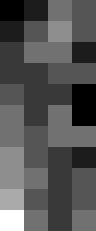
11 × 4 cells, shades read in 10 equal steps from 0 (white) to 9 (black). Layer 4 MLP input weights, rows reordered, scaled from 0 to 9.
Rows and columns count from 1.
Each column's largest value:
9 8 7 9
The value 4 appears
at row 2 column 3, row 8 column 1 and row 9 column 1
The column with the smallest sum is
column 1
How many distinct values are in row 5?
3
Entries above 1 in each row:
4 4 4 4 4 4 4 4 4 4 3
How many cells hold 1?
0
